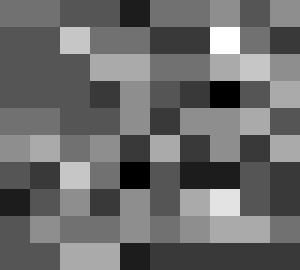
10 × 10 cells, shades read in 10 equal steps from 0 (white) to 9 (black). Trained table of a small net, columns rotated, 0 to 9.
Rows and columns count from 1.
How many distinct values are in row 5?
5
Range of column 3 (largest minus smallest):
4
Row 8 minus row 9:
2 2 -1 2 0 1 -1 -2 3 2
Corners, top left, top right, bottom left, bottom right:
5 4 6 7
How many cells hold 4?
15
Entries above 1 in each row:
10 9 10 10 10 10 10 9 10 10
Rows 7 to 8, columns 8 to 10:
8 6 7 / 1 6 7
